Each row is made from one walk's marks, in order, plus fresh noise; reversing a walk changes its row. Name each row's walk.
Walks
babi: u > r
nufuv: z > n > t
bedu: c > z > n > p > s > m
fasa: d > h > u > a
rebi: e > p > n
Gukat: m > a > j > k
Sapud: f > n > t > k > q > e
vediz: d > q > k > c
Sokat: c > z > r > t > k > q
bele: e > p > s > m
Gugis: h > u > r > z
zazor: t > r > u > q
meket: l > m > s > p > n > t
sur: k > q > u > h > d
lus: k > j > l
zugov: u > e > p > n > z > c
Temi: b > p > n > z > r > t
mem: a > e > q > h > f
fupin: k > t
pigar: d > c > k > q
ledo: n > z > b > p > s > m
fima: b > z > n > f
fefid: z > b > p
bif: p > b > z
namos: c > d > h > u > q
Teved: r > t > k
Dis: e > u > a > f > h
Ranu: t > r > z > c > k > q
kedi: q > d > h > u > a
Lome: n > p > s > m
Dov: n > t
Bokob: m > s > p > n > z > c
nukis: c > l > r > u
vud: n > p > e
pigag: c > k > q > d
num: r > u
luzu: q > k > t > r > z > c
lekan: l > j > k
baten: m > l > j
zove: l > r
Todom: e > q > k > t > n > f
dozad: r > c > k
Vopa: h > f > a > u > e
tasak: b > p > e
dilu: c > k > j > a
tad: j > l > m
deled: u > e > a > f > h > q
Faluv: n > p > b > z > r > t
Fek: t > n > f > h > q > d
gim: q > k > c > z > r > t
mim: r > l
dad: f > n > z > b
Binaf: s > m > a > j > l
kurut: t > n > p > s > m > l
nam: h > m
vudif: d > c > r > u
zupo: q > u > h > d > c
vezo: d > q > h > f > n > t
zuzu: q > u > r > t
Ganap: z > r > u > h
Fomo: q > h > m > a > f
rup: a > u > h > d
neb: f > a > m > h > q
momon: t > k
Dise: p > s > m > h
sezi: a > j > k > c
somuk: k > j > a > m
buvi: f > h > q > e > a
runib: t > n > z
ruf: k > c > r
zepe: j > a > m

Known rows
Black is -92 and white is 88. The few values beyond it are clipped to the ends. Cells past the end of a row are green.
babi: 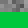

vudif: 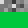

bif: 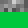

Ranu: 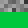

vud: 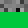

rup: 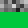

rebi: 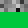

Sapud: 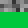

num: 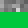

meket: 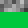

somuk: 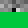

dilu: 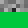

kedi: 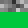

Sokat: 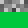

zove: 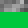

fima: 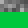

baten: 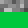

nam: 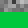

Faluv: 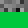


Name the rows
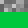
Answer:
nukis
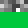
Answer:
luzu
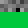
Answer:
Dov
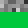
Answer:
Teved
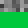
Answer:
dad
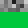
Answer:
fasa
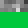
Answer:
mim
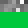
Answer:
Ganap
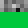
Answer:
mem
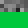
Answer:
ledo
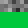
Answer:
runib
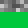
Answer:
zuzu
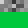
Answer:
pigar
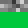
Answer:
Fomo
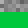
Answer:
Todom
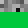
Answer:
Dis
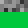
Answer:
Temi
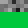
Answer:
Fek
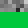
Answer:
deled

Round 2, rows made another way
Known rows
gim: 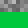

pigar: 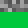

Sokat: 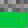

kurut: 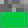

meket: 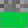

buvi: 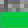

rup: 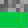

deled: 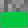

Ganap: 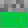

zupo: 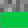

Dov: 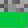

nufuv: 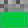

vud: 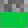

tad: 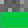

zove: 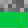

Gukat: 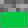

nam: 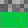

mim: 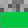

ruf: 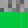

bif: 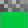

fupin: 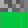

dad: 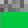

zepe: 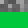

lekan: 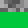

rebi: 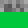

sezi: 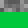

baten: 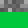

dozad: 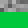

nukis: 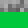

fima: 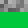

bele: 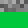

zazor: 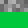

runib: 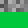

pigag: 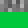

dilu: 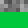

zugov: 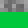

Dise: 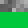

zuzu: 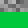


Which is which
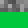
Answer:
somuk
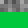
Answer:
Binaf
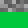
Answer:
Ranu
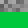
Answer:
Temi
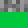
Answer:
sur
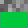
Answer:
neb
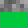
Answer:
Bokob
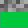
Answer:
vezo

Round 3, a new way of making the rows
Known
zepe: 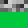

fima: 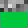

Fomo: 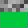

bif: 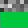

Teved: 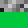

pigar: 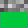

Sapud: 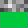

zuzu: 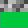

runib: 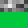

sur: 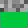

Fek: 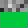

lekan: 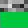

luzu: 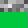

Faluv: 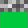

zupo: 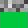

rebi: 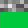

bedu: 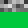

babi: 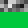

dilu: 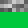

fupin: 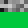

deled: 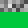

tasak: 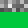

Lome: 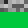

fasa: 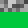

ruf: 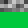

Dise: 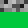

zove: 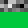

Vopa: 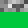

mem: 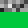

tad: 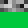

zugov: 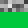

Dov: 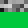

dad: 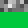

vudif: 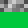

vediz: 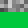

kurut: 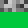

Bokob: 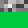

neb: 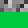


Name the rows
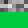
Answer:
bele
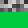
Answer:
ledo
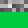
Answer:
vud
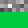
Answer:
pigag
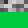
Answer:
somuk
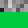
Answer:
vezo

